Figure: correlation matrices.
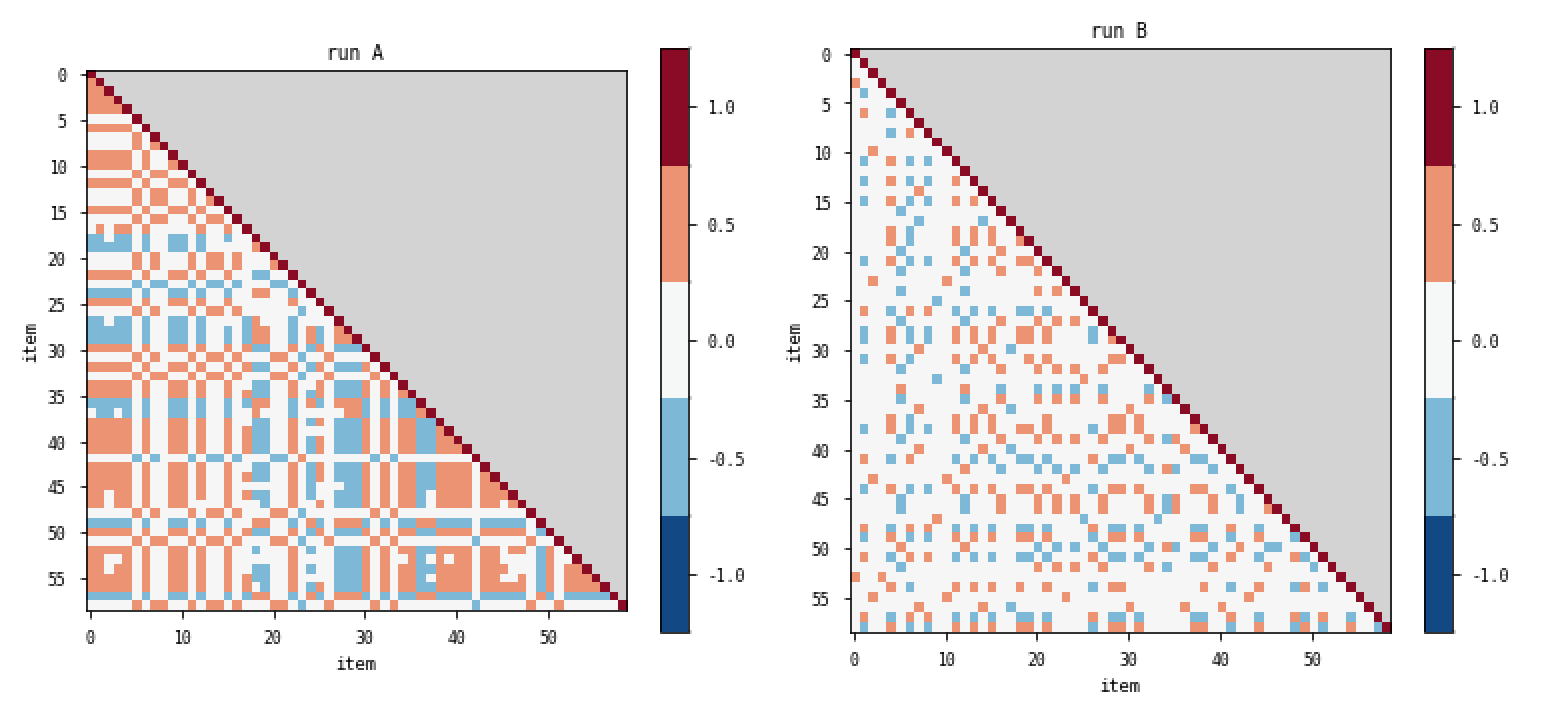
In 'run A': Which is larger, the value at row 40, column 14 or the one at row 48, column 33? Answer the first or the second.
the second
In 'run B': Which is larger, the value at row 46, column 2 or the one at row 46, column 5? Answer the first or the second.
the first
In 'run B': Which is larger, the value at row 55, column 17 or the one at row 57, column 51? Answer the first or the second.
the second
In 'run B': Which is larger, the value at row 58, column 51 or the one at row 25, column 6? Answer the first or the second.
the second
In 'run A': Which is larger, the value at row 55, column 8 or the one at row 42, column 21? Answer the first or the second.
the first
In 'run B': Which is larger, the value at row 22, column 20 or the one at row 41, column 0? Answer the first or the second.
the first
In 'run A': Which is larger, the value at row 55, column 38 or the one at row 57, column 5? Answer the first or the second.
the first
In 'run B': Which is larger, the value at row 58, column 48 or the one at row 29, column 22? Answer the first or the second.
the second
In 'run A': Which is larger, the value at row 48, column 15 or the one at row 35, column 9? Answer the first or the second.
the second
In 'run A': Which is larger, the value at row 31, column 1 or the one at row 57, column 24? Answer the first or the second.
the second
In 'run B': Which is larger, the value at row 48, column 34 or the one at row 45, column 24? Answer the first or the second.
the second
